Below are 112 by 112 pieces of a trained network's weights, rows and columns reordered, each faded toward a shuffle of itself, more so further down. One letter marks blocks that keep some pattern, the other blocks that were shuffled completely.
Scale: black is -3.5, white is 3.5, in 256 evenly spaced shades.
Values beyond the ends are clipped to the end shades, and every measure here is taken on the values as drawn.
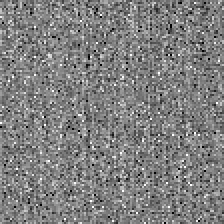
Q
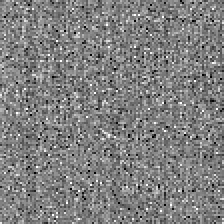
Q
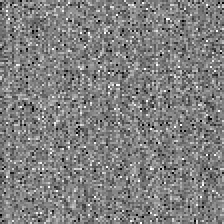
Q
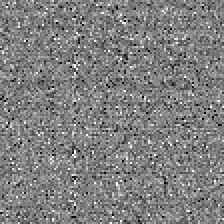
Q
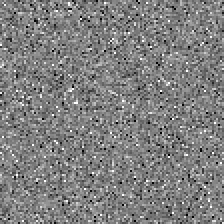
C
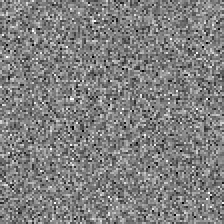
Q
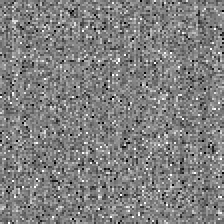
Q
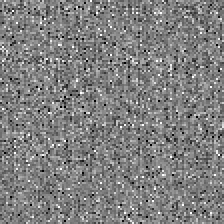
Q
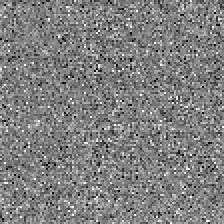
Q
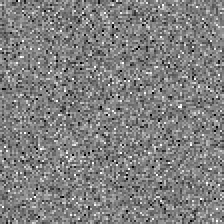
C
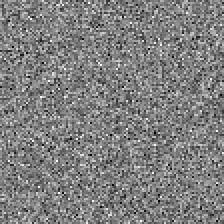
C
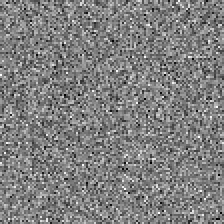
C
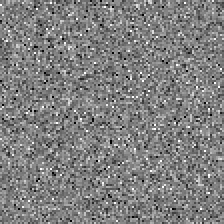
C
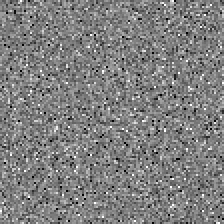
C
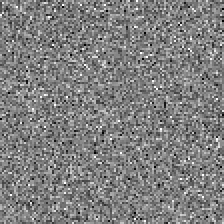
C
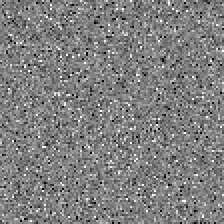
C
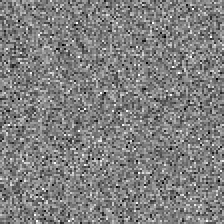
C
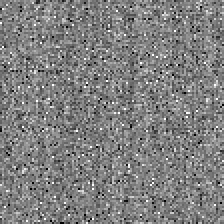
Q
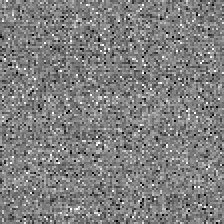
Q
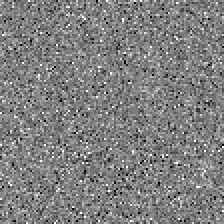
C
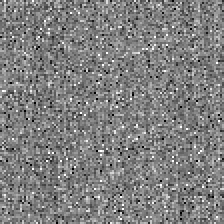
Q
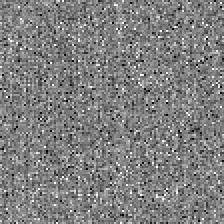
Q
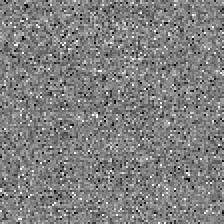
Q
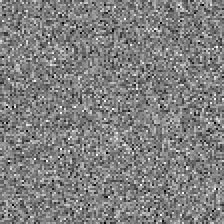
C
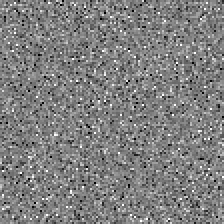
C
